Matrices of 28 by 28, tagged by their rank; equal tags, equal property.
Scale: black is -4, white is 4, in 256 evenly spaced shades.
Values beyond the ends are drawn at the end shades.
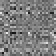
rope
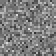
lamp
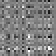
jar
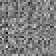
rope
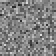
lamp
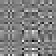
jar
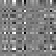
jar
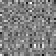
rope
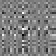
jar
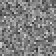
lamp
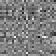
rope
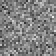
lamp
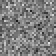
lamp
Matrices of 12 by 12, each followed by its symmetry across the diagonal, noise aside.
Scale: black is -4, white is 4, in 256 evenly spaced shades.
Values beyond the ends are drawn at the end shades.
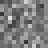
neither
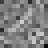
symmetric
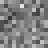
neither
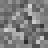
symmetric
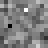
antisymmetric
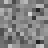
neither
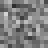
antisymmetric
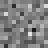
antisymmetric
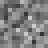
symmetric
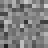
antisymmetric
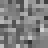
antisymmetric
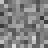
neither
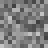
neither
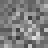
symmetric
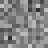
symmetric
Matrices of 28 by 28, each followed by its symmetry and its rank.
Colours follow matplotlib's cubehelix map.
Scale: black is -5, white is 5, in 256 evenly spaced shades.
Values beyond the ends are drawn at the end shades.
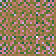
symmetric, rank three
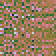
neither, rank five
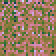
neither, rank five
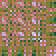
symmetric, rank three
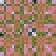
symmetric, rank three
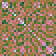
symmetric, rank five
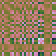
symmetric, rank two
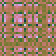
symmetric, rank two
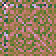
symmetric, rank three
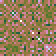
symmetric, rank five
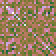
symmetric, rank five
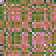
symmetric, rank three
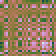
symmetric, rank two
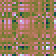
symmetric, rank two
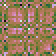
symmetric, rank three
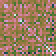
symmetric, rank five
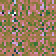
neither, rank five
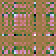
symmetric, rank two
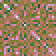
symmetric, rank five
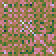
symmetric, rank five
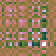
symmetric, rank two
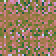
neither, rank five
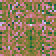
neither, rank five
